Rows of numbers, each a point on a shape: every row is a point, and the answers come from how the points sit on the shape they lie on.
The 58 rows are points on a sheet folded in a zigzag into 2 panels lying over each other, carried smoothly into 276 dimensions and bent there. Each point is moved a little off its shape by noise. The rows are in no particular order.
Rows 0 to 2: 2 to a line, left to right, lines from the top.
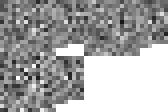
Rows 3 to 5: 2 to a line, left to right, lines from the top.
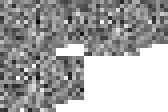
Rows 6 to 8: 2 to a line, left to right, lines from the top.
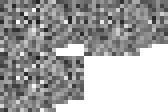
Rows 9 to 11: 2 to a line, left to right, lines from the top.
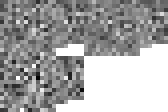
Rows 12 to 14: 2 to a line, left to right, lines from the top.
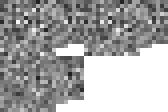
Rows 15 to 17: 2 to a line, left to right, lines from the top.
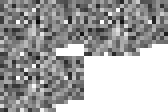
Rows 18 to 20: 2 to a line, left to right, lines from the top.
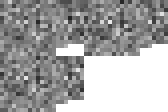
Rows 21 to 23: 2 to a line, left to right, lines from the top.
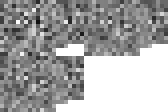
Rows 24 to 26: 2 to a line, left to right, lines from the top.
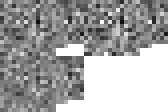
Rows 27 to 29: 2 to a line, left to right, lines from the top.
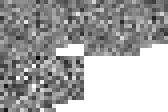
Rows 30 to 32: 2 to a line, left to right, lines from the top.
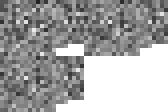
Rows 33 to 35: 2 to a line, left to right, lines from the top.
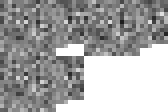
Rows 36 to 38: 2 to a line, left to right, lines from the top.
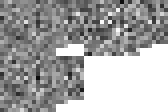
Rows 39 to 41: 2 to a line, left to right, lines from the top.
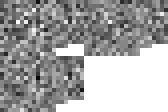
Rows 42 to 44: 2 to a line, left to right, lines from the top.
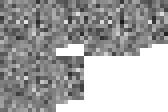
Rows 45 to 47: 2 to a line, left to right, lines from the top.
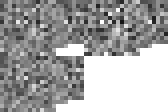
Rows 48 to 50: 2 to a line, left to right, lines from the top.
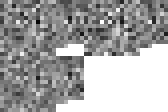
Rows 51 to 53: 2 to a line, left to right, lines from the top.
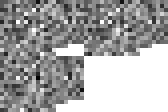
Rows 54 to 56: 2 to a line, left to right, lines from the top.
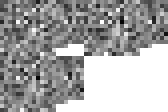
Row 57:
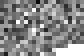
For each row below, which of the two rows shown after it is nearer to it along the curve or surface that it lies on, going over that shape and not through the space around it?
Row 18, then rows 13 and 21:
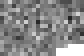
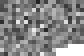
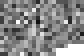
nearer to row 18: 13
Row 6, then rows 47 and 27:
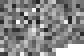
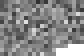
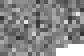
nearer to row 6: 47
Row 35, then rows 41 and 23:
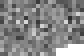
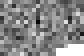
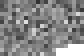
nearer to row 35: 23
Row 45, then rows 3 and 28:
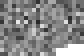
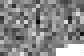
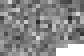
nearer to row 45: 28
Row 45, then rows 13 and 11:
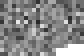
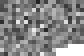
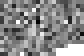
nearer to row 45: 13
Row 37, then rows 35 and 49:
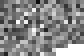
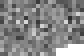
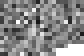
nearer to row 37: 49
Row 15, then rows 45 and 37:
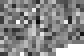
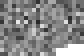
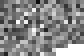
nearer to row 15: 37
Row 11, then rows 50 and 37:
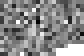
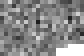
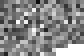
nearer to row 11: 37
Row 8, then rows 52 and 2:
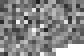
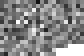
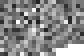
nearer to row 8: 2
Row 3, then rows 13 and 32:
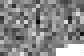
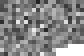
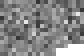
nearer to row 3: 32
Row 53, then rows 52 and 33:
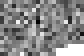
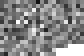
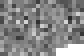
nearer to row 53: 52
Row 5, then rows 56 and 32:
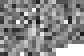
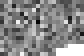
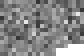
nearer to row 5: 56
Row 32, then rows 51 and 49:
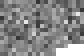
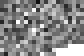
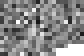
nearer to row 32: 49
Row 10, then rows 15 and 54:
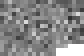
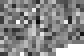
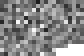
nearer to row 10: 54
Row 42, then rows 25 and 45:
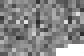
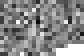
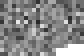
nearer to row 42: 25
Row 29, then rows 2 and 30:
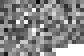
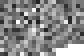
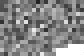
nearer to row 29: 2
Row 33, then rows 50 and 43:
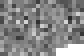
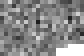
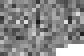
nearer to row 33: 50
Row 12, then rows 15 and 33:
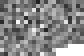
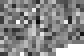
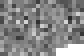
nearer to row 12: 33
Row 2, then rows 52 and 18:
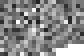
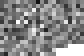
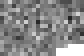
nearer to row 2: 52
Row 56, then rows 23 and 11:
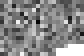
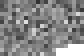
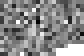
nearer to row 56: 11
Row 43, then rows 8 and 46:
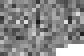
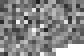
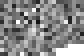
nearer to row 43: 46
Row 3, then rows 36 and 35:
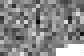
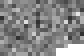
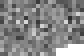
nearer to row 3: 36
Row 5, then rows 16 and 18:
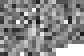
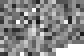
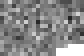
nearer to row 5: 16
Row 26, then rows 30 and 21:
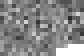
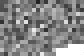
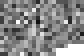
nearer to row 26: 30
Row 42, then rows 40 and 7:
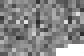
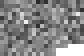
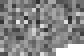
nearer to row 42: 40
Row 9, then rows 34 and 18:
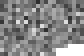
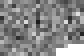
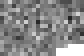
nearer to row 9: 18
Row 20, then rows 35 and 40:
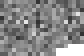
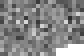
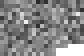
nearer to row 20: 40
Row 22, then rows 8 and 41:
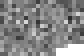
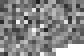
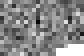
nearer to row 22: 8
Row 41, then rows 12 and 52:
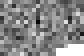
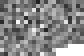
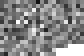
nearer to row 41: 52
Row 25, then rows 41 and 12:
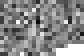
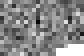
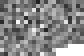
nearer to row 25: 41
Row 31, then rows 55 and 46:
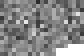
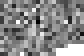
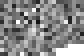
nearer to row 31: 55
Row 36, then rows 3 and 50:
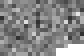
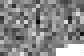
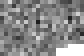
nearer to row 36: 3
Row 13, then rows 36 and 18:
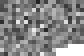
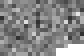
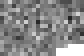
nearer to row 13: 18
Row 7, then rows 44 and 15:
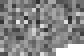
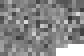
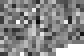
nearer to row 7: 44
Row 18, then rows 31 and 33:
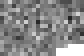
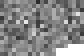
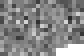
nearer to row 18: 33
